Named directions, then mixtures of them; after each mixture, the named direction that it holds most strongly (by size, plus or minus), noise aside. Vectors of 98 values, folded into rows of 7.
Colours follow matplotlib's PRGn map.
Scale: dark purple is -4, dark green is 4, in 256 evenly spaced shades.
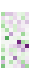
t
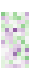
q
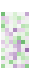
q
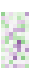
q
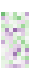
q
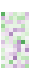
q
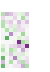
t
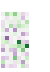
t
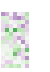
q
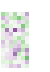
q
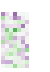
q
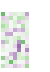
q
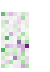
t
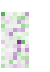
q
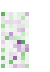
t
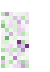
t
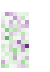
t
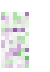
q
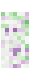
q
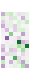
t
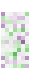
q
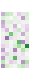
t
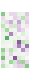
t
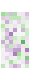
q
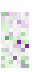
t
